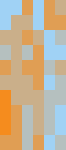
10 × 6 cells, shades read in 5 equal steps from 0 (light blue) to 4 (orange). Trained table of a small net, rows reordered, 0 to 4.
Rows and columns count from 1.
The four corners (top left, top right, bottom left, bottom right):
0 2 3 1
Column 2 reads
0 2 2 2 2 2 2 3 3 3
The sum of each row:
8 10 10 7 14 10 12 11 11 11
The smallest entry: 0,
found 12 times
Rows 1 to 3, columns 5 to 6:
3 2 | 3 3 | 0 1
